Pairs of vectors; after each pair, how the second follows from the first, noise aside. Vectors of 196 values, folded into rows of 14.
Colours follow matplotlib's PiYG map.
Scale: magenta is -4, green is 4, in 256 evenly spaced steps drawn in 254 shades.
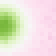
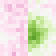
wrapped around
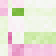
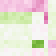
reversed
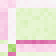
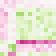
copied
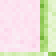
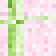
wrapped around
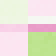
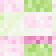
wrapped around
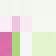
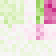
reversed
